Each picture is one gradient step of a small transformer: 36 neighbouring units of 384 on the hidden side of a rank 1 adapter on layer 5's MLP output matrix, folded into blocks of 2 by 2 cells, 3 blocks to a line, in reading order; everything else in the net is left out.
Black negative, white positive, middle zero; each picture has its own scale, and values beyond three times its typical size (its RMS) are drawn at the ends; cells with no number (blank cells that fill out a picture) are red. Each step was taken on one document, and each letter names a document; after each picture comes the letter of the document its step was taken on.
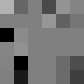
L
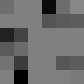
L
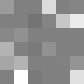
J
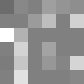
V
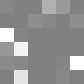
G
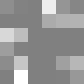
L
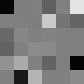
J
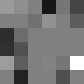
G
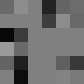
L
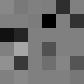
V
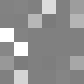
G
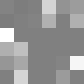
G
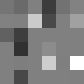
V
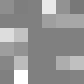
L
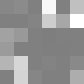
J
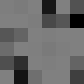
J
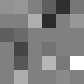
V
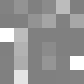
V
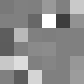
J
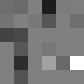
V
